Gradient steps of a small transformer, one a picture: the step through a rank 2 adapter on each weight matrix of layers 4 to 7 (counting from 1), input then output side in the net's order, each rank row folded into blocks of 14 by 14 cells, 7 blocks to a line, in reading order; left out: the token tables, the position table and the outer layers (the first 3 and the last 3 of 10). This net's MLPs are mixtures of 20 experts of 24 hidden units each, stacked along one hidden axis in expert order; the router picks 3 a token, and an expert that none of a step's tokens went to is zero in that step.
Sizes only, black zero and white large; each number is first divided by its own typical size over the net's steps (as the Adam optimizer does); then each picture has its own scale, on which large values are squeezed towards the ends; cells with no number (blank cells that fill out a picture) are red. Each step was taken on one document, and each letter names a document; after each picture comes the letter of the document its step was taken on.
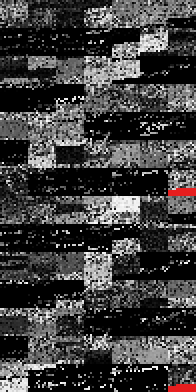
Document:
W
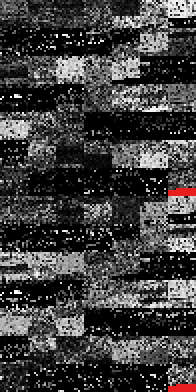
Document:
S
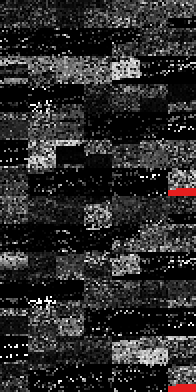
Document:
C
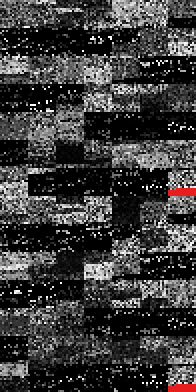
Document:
C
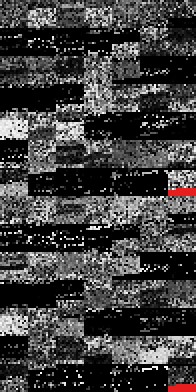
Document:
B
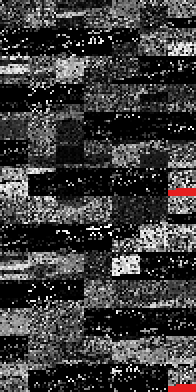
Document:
C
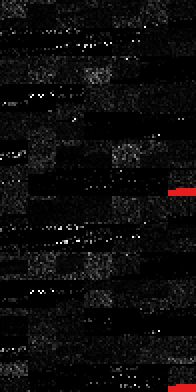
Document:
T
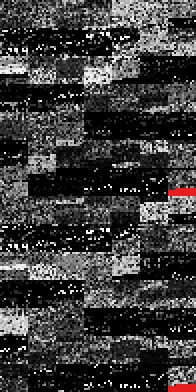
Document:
S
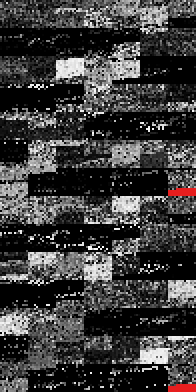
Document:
W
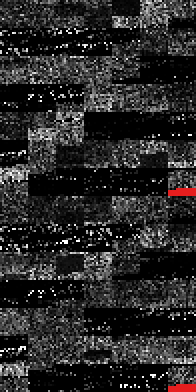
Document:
T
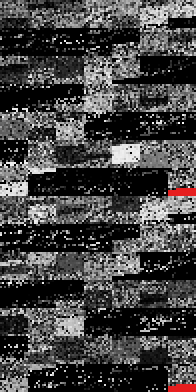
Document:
W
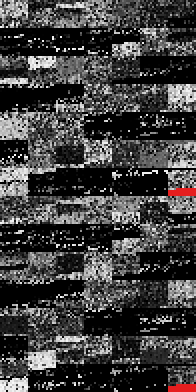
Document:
B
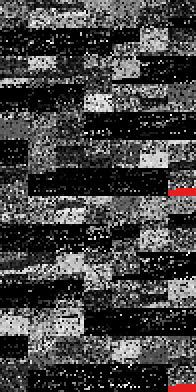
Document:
B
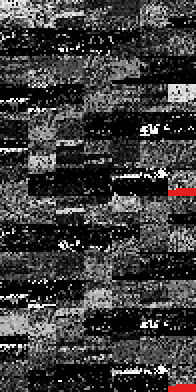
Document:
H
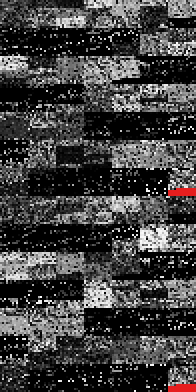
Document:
H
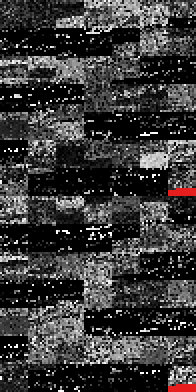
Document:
C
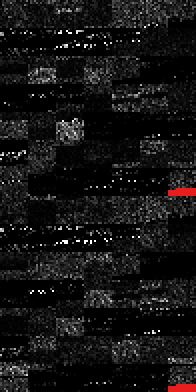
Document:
T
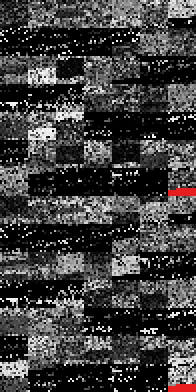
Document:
H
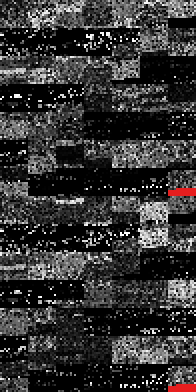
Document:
S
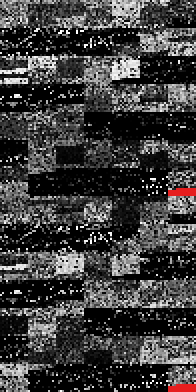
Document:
S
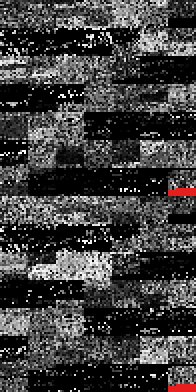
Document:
S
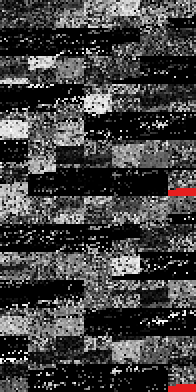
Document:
W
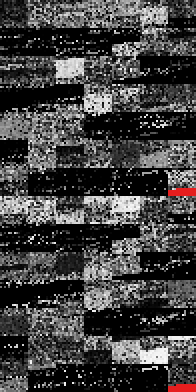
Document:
B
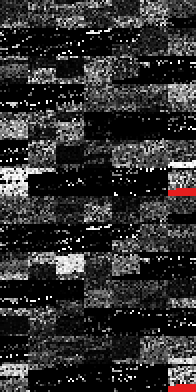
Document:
C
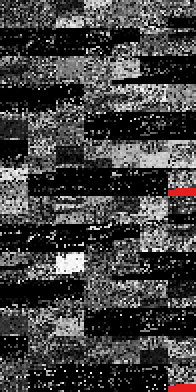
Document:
W
